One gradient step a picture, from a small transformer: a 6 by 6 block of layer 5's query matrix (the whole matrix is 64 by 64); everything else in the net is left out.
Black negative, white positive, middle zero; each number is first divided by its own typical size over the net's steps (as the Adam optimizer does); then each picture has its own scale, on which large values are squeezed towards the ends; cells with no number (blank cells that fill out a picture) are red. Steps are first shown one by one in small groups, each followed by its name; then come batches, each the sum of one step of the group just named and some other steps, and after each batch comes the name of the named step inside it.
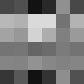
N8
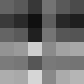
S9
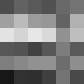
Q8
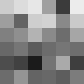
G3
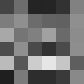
Q8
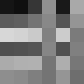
Q8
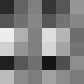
G3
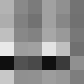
S9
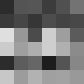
S9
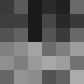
S9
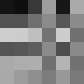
G3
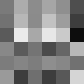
G3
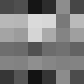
N8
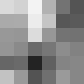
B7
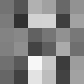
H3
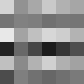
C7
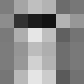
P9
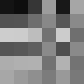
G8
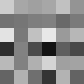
C7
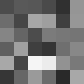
H3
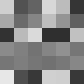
B7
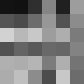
G8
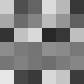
B7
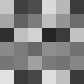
H3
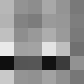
P9
